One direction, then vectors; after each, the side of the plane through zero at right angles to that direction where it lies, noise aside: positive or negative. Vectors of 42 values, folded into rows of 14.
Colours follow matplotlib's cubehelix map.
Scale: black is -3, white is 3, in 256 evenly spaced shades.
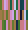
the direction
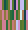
negative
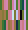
positive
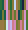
positive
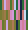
positive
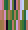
negative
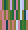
negative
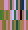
positive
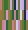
negative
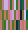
positive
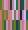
positive
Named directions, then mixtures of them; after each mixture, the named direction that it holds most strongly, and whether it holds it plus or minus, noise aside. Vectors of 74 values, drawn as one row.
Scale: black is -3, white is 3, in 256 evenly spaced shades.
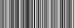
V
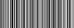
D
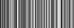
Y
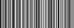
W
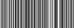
V, plus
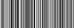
V, plus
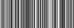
V, plus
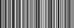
W, plus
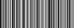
W, plus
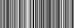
V, minus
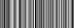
V, minus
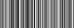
V, plus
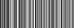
Y, plus
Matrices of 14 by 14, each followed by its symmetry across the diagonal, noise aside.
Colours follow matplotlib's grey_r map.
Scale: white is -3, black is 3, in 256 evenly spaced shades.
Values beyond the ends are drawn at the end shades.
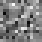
antisymmetric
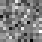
antisymmetric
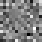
antisymmetric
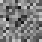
symmetric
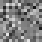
antisymmetric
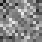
symmetric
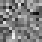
antisymmetric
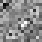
symmetric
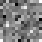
symmetric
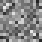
symmetric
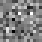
antisymmetric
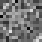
symmetric
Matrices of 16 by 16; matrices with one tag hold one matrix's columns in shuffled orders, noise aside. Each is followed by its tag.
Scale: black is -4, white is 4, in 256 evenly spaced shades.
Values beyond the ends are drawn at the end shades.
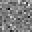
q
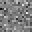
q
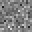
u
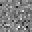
u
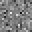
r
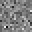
u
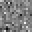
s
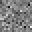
u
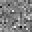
u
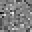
r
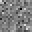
q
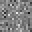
r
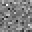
q
